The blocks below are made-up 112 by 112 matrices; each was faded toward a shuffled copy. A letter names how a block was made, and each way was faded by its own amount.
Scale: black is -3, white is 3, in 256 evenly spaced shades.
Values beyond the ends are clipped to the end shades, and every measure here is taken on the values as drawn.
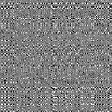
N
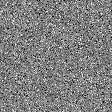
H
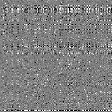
N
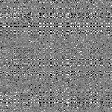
N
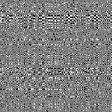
N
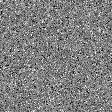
H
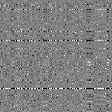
N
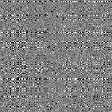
N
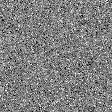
H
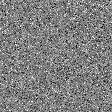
H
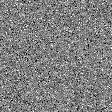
H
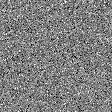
H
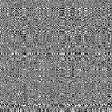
N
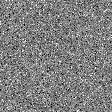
H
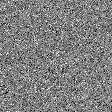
H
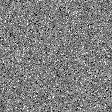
H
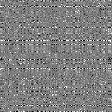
N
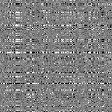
N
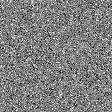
H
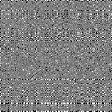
N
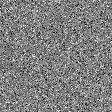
H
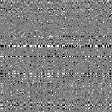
N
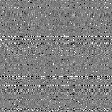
N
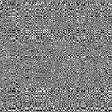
N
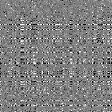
N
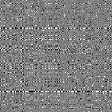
N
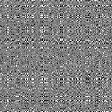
N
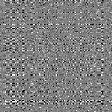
N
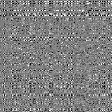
N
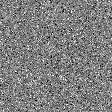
H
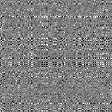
N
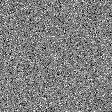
H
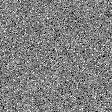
H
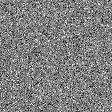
H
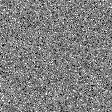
H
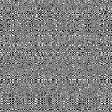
N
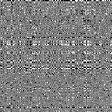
N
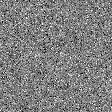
H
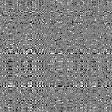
N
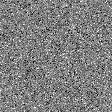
H
